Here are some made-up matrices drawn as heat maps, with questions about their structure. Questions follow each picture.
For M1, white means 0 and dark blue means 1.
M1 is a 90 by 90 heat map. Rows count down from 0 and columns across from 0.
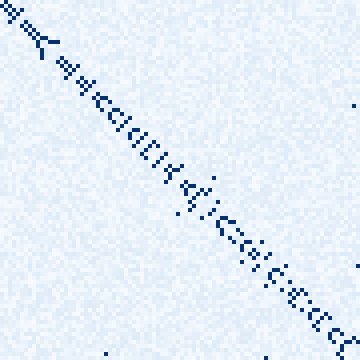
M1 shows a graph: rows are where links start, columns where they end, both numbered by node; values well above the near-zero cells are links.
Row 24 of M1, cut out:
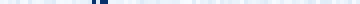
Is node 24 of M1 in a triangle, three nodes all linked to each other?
no
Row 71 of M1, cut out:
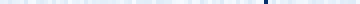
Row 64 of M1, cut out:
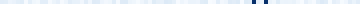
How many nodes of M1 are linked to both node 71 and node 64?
1
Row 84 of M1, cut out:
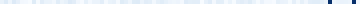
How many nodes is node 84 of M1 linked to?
2
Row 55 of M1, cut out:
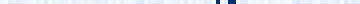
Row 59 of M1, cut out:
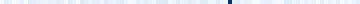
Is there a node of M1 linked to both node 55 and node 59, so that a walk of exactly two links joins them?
yes
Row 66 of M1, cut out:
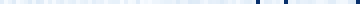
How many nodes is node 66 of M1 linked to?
3
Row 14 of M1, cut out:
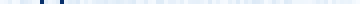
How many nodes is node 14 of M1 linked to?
2
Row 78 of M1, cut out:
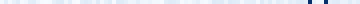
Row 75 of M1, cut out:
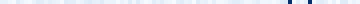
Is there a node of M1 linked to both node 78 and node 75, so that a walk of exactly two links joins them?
yes
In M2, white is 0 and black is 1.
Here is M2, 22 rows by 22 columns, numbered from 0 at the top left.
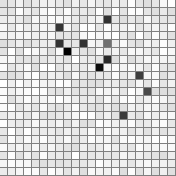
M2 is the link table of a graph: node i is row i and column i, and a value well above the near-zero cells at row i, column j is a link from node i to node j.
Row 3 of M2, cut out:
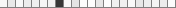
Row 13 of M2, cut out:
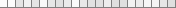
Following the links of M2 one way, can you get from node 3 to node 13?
yes
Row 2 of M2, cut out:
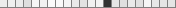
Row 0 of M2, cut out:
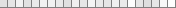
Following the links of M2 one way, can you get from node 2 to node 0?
no
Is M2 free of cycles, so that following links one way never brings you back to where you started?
yes
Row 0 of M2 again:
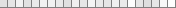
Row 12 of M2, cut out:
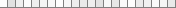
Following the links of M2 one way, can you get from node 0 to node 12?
no
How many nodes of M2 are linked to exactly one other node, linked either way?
11
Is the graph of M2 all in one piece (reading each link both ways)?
no
